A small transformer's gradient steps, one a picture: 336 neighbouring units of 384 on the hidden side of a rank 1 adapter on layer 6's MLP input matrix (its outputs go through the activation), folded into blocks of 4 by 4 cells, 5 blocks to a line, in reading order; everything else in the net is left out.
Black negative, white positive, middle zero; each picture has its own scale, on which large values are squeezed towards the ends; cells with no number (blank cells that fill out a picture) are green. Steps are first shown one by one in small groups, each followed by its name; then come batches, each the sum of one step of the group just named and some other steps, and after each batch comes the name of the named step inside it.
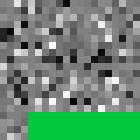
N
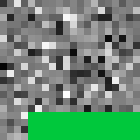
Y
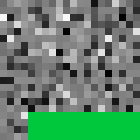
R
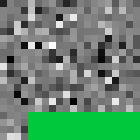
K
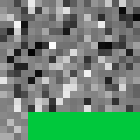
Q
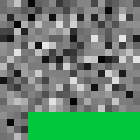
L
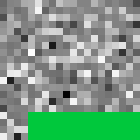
R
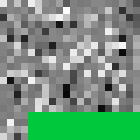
Q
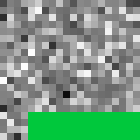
K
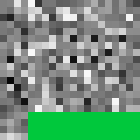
K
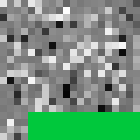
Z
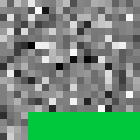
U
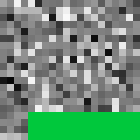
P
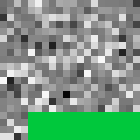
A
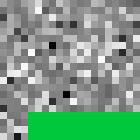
A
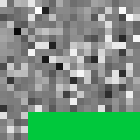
U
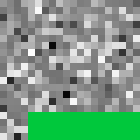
A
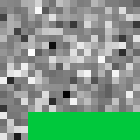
A
